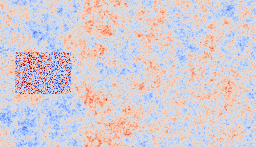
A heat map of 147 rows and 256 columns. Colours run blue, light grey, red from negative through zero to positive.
No overall slope runs across the table. In the middle left lies a patch that is rougher than the rest. The bottom left is the ninth with the lowest average. The middle left is the roughest part. No row or column stands out. Neither half mirrors the other.
